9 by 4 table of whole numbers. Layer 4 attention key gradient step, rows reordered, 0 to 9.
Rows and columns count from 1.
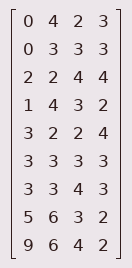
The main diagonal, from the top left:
0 3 4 2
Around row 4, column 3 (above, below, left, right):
4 2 4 2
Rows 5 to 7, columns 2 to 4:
2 2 4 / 3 3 3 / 3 4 3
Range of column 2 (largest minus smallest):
4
